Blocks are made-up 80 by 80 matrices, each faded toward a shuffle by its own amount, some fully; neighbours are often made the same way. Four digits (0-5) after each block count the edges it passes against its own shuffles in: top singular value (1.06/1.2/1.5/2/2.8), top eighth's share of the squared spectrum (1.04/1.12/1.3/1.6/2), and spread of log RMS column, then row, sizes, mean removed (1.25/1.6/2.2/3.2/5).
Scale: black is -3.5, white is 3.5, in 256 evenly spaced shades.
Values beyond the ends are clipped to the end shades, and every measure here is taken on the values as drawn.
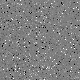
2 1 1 0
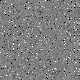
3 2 1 0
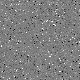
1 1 0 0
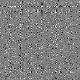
4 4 2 2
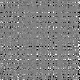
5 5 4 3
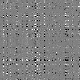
5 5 3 3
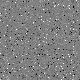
1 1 0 0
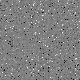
2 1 0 0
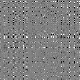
5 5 3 3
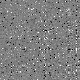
3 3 1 2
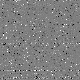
3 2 1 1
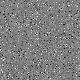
1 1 0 0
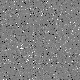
2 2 1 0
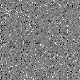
3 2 1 0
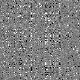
4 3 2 2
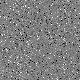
2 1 0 0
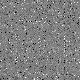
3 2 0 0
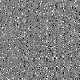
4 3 2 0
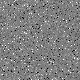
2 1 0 0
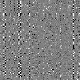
5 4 3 2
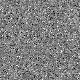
1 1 0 1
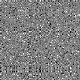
4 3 2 2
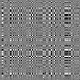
5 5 4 4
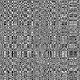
5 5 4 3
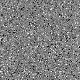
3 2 0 1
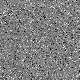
2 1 0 0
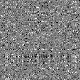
4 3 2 2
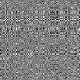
5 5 3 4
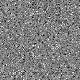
3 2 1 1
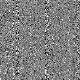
2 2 3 0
